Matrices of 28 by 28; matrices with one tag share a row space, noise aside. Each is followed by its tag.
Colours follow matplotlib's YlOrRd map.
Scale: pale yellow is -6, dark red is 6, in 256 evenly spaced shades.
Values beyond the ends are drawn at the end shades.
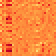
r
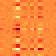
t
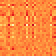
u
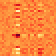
t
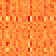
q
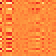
r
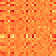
u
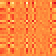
u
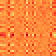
u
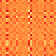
q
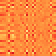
u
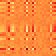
u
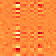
t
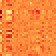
r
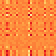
q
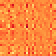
u
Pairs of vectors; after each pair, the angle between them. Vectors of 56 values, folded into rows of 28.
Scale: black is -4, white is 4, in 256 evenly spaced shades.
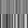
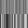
nearly parallel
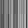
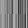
nearly opposite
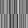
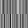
partly aligned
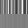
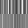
nearly parallel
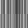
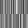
partly opposed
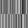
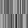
partly aligned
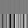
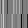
orthogonal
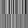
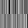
partly aligned
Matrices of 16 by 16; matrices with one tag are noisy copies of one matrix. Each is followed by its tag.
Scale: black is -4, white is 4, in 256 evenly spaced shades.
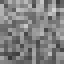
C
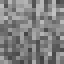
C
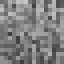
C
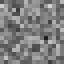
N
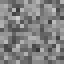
N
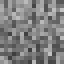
C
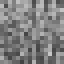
C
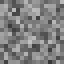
N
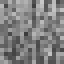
C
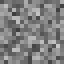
N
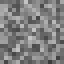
N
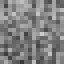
C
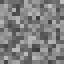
N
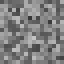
N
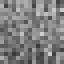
C
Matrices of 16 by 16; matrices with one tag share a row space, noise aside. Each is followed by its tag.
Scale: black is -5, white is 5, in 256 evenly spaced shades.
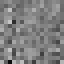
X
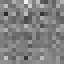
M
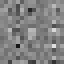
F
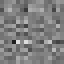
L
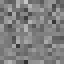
L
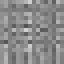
M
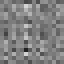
M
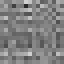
M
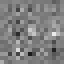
F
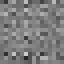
M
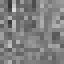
X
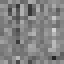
F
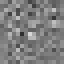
F
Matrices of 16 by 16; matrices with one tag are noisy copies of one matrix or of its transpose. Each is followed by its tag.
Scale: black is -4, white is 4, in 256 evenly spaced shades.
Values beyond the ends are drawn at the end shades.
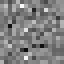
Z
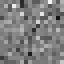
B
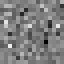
Z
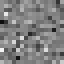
B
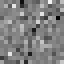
B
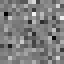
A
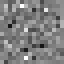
Z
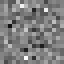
Z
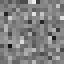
A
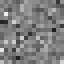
B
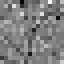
B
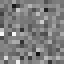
A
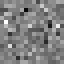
Z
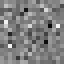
Z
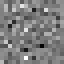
Z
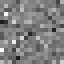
B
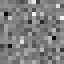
A
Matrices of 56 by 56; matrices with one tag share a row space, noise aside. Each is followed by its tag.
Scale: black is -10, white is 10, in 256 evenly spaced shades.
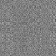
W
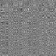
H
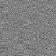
H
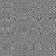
W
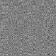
H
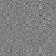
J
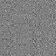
W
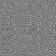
W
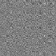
J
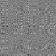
H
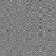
J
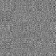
W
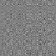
J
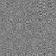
J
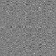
J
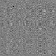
J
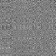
W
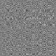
J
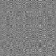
J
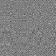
W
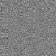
H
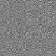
J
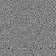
W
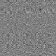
J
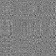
W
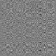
J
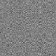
J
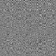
J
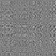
W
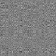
H
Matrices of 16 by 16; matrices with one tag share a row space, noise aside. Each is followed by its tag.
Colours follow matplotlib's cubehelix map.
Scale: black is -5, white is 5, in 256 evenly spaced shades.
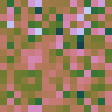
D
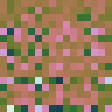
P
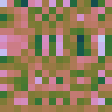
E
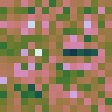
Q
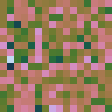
P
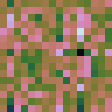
D
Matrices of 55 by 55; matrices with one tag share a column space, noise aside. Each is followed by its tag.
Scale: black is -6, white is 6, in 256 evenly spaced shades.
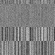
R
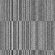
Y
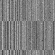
Y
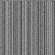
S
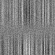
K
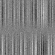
K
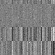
R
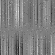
K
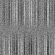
K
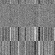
R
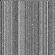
S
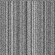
S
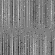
K
